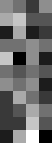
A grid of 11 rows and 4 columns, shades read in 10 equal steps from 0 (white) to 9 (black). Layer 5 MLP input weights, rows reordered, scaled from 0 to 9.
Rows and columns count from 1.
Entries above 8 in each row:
0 0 0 0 1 0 0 0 0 0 1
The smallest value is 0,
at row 11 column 3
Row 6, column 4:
6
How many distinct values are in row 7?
3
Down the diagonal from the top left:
4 2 8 5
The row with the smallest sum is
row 2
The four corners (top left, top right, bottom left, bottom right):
4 4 8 9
